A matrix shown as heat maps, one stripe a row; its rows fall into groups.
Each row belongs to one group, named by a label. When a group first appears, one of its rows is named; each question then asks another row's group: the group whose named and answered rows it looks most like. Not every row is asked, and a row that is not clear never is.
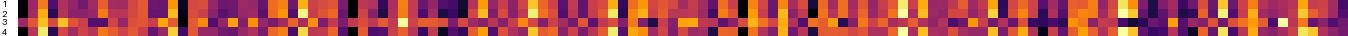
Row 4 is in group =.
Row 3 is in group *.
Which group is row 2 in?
=
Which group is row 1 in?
=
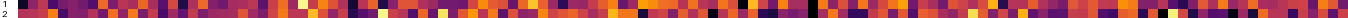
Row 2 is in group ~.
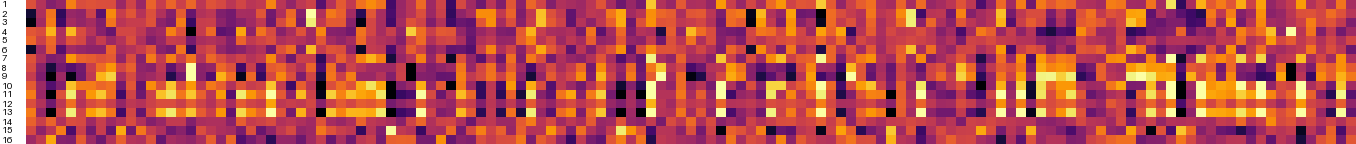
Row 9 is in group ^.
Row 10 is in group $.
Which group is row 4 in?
*
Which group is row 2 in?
=
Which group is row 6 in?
=
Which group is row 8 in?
^
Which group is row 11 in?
$
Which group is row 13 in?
$
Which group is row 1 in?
$
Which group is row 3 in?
=
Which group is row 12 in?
$
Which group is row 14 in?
*
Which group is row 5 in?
*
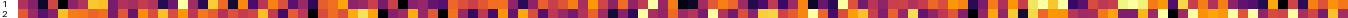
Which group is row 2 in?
$
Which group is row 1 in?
^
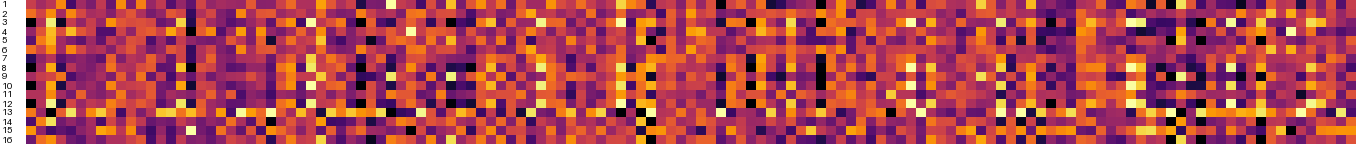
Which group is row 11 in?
~
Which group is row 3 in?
=
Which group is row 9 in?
~
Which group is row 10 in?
=
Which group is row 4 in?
*
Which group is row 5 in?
~
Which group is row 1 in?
~
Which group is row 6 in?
*
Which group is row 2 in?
*
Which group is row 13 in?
$
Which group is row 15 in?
^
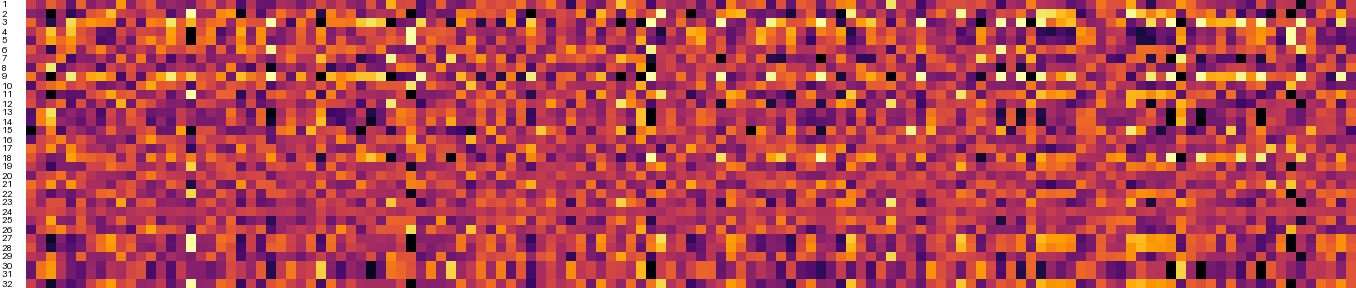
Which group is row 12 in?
~
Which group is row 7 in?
~
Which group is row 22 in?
^
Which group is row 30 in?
~
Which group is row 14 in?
~
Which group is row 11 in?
^
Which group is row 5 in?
*
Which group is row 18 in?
$
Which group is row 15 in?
=
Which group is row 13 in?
~
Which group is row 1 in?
~
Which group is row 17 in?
*
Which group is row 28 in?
^
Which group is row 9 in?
$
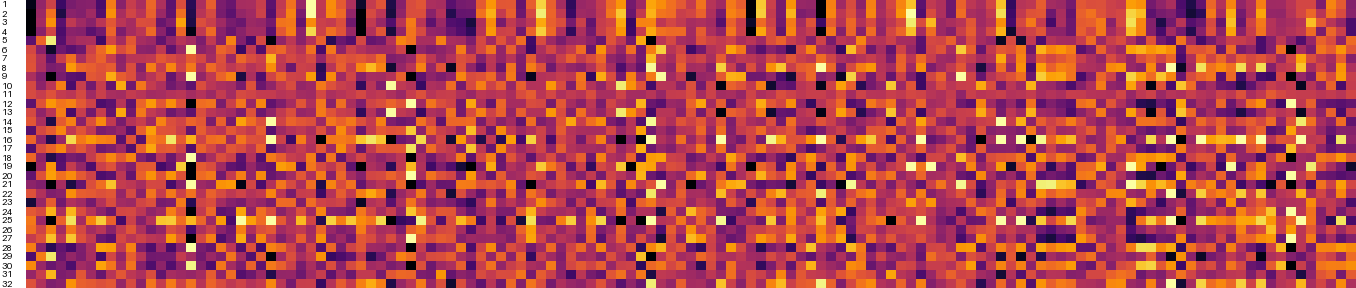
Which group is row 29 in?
~
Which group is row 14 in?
$
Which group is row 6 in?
^
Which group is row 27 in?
*
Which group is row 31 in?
~
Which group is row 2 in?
=
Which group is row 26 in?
*
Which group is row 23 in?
=
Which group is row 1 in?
=
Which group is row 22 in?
$
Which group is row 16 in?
$
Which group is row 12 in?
*
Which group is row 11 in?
*
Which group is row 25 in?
$
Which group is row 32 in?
$
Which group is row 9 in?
^
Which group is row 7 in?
$
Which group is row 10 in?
~
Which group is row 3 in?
=
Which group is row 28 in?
^
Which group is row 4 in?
=
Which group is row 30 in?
^
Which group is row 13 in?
~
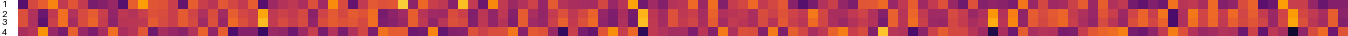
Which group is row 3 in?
$
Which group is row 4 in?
~
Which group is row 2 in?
$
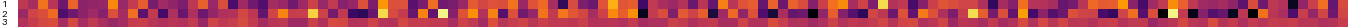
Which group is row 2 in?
~
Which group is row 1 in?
~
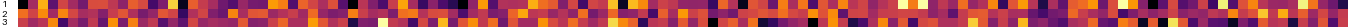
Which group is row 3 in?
~
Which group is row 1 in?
=
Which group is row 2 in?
*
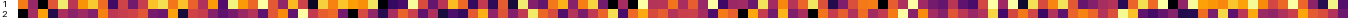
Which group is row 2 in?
=
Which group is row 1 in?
$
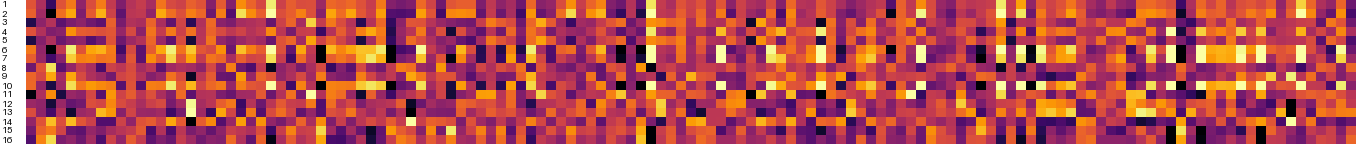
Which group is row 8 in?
~
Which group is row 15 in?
~
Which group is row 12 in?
^
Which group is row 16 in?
~
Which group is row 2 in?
$
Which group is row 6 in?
$
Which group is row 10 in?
$
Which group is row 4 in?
$
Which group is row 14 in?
*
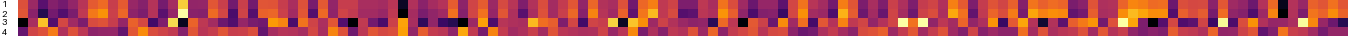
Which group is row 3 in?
=
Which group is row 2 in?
^
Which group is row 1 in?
^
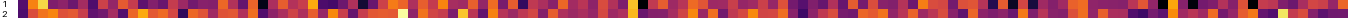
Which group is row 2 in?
*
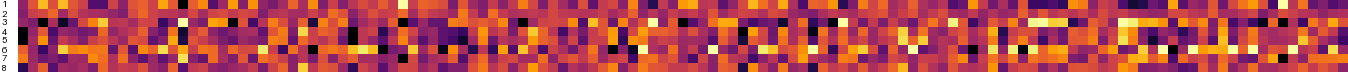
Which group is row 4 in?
=
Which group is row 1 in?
*
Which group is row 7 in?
^
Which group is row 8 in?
=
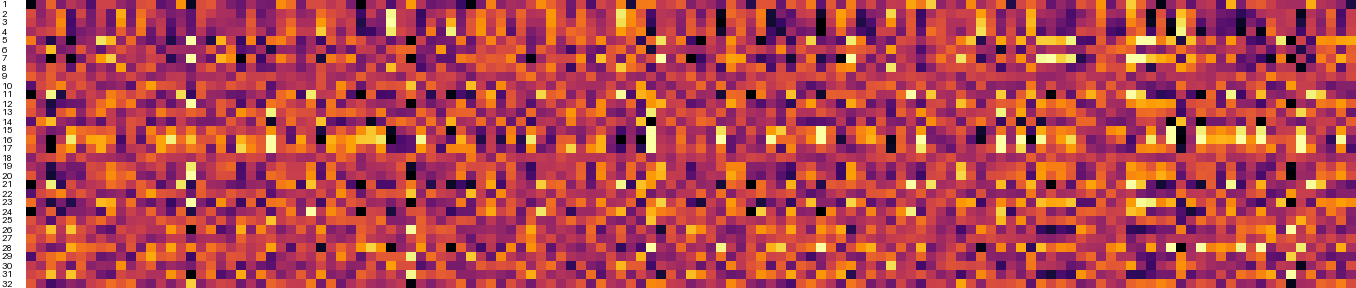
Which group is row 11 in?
=
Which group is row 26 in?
*
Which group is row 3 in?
~
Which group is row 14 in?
~
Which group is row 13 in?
$
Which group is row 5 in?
^
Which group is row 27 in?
*
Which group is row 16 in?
$
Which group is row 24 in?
=
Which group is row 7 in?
^
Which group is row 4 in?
~
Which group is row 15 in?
$
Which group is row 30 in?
~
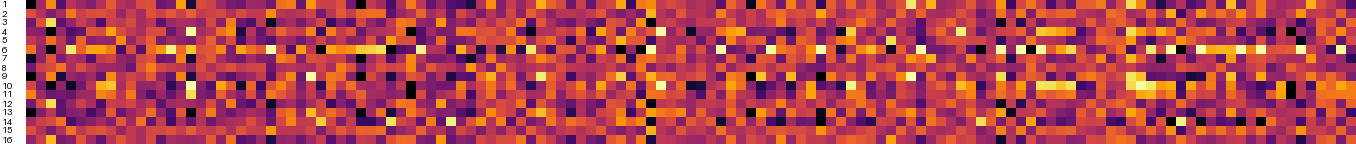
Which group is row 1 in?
=
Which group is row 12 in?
~
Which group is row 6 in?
$
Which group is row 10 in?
^
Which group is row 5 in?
~
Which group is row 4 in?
^
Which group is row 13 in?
=
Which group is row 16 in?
~
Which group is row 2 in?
$
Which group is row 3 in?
~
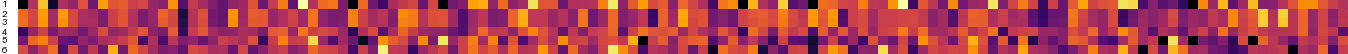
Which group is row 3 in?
*
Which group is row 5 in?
~
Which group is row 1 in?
=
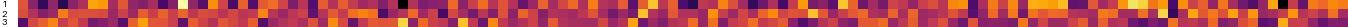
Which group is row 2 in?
$
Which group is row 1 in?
^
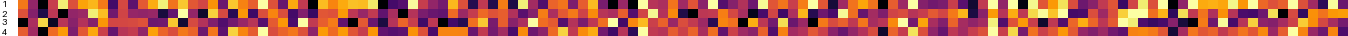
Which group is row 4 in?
$
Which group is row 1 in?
$
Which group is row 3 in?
=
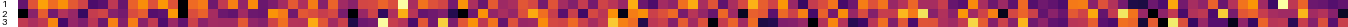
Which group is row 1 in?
*
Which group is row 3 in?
~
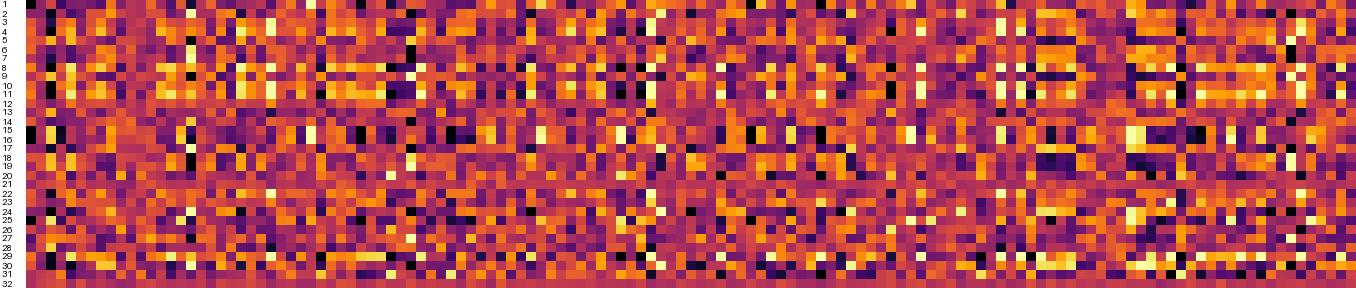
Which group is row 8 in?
$
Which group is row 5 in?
*
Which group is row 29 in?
$
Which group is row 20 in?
~
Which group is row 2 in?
^
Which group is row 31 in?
~
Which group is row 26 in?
~
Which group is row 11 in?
$
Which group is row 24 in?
^
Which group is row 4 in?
$
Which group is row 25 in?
=
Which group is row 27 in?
*
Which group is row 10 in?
$
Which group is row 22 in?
$
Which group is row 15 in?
=
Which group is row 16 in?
=
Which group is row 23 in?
$
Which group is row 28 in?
~
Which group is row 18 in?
*
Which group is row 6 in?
^
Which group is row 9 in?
*
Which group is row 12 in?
$
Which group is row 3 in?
$
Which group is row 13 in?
~
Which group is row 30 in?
^
